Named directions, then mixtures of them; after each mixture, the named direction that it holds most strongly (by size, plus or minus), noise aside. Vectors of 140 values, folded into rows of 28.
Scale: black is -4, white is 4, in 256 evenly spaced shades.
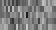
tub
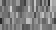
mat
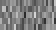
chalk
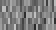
chalk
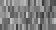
tub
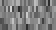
tub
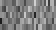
chalk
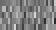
chalk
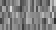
mat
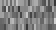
tub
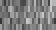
mat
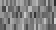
chalk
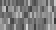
chalk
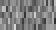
chalk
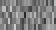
chalk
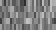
mat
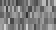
tub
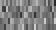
chalk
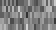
tub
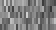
tub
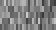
tub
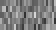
chalk
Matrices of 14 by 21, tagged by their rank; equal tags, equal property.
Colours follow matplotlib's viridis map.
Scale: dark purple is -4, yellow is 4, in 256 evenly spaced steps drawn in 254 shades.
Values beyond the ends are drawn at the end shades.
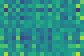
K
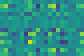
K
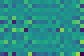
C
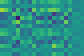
C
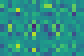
K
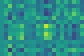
C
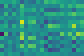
K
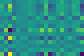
C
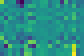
K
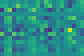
K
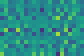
K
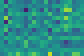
K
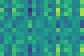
C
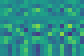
C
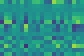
C
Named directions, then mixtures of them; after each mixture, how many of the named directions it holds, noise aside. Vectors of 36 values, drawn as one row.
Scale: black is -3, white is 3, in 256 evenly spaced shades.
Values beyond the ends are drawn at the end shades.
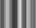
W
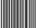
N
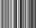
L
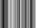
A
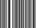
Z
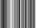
two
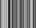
two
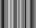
three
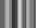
one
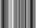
two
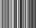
one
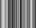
one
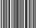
two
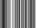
two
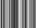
two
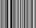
one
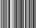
three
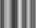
one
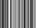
three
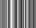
two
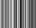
one
